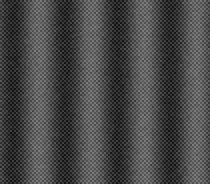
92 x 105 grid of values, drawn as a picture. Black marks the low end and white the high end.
Stripes: upright, repeating 4 times. Mirror symmetry: none. Average level on the scale: 30%.
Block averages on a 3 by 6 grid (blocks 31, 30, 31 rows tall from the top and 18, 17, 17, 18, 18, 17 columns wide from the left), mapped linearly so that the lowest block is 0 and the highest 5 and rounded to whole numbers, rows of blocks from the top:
0 2 5 0 2 5
0 2 5 0 2 5
0 2 5 0 2 5
